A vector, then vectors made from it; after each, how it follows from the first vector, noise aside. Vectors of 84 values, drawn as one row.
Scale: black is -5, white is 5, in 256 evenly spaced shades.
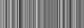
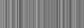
shrunk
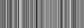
negated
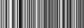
scaled up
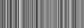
negated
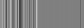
partly zeroed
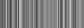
negated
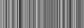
copied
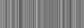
shrunk
